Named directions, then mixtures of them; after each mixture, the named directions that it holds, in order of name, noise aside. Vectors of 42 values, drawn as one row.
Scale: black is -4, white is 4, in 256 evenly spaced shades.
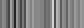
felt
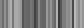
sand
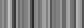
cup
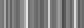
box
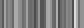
box, sand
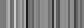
box, felt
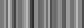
box, cup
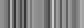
box, felt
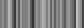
cup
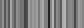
box, felt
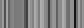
box, sand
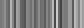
felt, sand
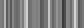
box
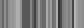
sand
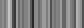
cup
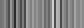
felt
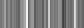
box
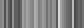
sand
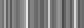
box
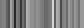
felt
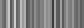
felt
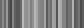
sand
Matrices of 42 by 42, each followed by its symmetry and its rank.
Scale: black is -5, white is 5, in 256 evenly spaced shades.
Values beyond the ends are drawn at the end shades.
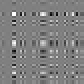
symmetric, rank one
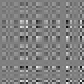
symmetric, rank one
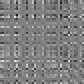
antisymmetric, rank two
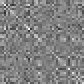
symmetric, rank five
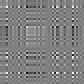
symmetric, rank one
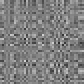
neither, rank three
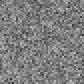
neither, full rank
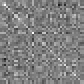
symmetric, rank five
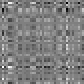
antisymmetric, rank two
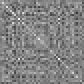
symmetric, rank five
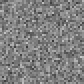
neither, full rank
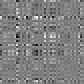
antisymmetric, rank two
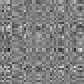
neither, rank three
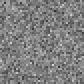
neither, full rank
